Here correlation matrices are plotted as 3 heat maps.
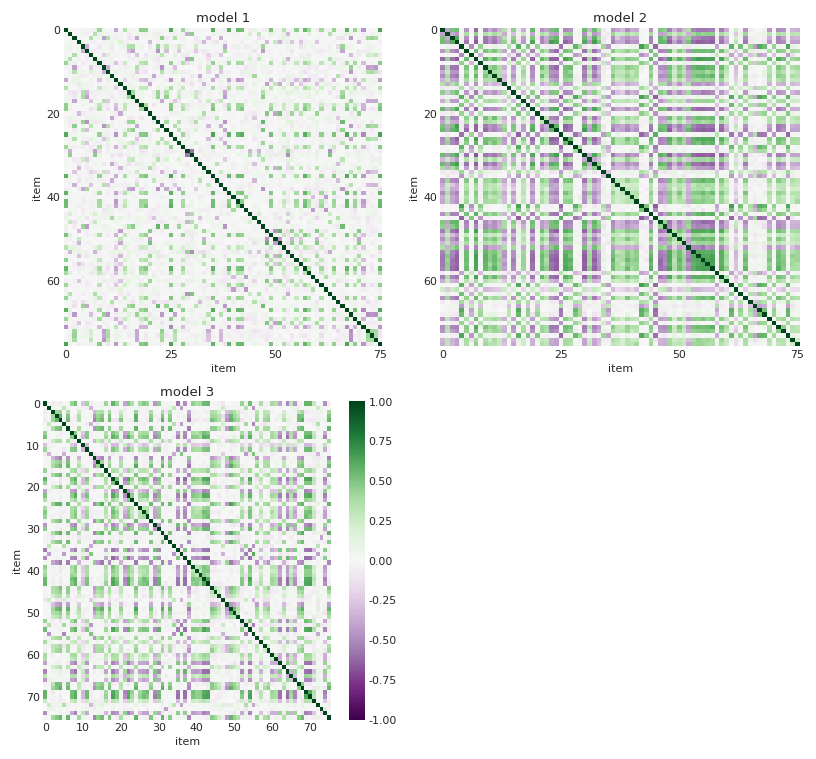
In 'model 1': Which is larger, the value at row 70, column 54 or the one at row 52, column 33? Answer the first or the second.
the first
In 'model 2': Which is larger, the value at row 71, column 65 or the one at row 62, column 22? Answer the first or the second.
the first
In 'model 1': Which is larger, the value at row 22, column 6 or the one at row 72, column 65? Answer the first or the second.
the first
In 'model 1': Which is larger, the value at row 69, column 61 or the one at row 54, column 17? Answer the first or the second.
the first
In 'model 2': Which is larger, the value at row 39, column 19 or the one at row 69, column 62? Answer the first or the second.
the second
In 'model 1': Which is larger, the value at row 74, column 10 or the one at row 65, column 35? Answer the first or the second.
the first
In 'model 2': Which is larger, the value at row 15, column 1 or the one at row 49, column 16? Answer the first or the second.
the second
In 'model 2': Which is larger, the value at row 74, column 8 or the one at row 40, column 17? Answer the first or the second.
the second
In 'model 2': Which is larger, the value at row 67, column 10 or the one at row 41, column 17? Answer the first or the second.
the second
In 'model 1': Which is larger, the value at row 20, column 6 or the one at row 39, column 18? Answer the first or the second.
the second
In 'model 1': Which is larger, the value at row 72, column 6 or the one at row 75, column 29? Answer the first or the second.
the first
